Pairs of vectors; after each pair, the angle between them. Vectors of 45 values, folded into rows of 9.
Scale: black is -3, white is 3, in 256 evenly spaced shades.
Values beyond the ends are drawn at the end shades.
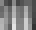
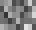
orthogonal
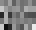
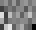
nearly opposite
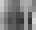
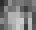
nearly opposite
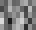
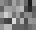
orthogonal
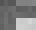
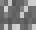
orthogonal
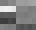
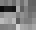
nearly opposite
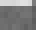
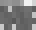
partly aligned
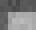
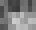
nearly parallel
